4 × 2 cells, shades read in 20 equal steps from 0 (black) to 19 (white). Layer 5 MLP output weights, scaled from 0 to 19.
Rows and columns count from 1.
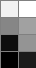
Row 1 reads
18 19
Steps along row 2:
up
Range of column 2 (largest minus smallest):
17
